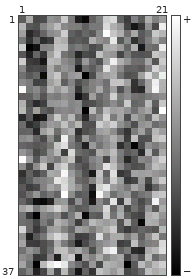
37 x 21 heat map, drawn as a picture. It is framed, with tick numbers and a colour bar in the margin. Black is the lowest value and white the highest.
Average level on the scale: 50%. Stripes: upright, repeating 3 times. Odd rows or columns: none. Seam: none. Histogram: bell-shaped.
